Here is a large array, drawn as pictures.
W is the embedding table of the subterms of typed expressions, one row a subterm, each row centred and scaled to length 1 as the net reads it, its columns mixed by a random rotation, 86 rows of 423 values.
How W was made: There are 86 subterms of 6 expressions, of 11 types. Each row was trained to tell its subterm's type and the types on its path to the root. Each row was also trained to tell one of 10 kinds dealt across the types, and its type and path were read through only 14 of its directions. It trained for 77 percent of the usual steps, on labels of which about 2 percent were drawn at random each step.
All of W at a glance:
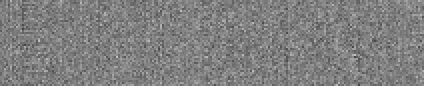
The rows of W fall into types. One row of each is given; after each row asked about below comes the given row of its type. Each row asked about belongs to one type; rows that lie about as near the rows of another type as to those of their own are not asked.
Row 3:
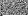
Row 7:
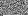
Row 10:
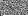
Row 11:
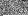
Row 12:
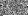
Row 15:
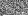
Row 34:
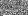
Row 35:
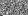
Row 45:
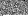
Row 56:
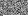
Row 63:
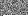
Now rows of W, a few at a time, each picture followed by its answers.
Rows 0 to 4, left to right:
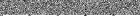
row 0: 45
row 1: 34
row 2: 3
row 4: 34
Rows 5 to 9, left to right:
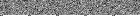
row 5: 11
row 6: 56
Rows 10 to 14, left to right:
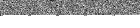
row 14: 3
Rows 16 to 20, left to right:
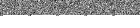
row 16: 35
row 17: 63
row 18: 7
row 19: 3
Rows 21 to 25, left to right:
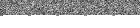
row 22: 45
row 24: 63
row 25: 45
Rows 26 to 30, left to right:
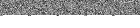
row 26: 34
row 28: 11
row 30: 35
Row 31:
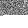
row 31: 7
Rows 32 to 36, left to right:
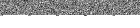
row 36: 56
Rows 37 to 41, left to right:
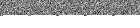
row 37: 10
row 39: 3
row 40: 12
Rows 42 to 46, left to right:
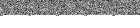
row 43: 45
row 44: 11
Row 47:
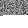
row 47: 34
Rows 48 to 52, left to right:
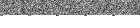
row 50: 35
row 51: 56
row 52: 34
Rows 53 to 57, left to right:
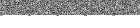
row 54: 34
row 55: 11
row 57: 15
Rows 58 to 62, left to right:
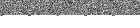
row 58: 3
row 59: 63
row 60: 3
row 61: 63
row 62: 7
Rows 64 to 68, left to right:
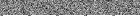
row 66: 12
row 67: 63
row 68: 11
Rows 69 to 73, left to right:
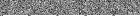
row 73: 15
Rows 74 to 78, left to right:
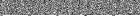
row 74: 45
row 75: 12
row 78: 63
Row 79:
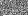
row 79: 34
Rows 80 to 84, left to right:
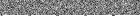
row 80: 3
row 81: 56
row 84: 63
